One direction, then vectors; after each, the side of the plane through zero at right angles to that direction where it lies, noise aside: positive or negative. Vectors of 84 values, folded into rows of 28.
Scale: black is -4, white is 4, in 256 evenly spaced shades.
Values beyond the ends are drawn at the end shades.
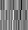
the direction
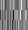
negative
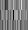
negative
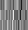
positive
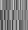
negative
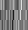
negative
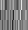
negative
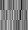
positive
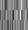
negative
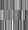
positive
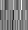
negative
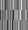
negative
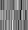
positive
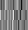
positive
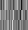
positive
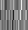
negative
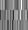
negative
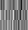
positive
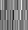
negative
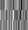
positive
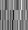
negative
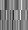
negative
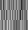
positive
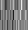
negative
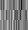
positive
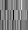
negative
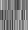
negative
